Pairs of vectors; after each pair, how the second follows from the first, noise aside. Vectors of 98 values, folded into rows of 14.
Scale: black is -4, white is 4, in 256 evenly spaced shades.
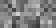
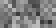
negated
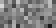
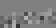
partly zeroed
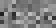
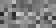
copied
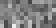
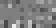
partly zeroed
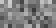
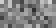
copied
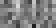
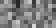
negated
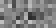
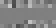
partly zeroed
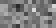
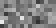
reversed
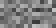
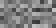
copied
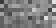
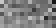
negated
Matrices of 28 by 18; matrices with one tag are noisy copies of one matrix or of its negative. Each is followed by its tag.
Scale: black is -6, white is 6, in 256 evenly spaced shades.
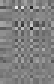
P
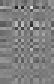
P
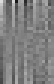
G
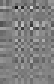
P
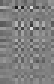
P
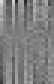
G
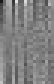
G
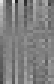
G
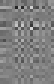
P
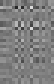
P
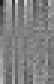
G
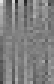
G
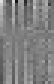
G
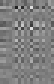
P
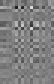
P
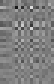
P
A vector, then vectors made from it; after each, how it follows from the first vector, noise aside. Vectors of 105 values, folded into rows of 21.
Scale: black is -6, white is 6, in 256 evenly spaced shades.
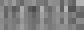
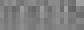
shrunk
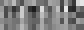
scaled up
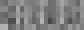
reversed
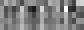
scaled up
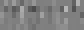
partly zeroed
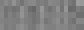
shrunk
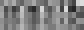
scaled up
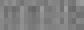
shrunk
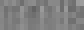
shrunk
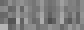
reversed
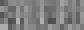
reversed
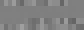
partly zeroed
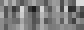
scaled up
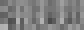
reversed
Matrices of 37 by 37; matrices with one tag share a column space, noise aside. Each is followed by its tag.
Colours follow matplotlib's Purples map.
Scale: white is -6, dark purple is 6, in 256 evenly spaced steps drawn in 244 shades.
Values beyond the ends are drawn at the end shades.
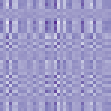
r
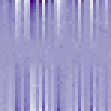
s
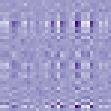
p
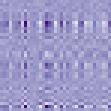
p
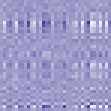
p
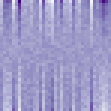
s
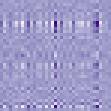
p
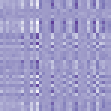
r
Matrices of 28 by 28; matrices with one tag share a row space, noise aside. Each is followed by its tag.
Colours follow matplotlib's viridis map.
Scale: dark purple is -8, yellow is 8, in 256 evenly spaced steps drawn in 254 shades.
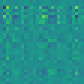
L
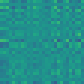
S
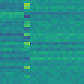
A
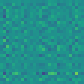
L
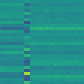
A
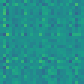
L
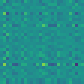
L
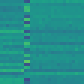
A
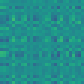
S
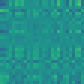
S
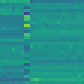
A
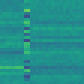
A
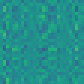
L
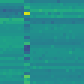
A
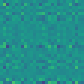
L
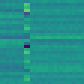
A
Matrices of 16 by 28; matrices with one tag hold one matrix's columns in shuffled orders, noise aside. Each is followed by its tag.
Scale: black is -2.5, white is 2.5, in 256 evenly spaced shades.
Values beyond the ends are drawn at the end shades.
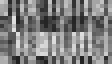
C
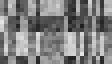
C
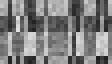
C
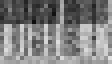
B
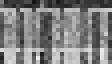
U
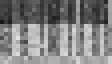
B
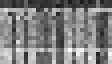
U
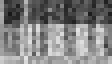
B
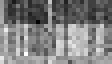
B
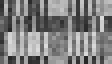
C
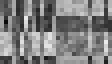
C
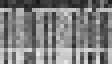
U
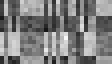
C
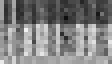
B
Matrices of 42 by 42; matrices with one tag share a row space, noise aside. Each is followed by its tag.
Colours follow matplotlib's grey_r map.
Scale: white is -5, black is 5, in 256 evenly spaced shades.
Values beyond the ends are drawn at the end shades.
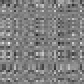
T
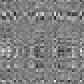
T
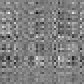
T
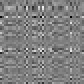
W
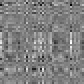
W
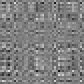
T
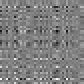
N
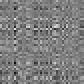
N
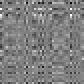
W
